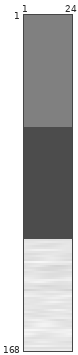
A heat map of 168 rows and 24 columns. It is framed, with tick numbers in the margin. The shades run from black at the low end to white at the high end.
The table splits into 3 rows of 1 panel. Panel 1,1: middling, flat. Panel 2,1: low, flat. Panel 3,1: very high, streaked across, faint in contrast.
